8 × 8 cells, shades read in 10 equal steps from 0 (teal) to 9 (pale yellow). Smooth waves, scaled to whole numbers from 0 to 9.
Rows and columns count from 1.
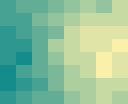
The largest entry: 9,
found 3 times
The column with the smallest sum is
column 1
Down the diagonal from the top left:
2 2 3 6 7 7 7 6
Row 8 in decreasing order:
7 6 6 5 3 3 2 1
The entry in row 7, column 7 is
7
